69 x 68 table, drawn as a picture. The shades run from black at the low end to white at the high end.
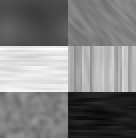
The table splits into 3 rows of 2 panels. Panel 1,1: low, smooth, faint in contrast. Panel 1,2: middling, slanting down to the right, faint in contrast. Panel 2,1: very high, streaked across, faint in contrast. Panel 2,2: high, streaked downward. Panel 3,1: middling, blotchy, faint in contrast. Panel 3,2: very low, streaked across, faint in contrast.
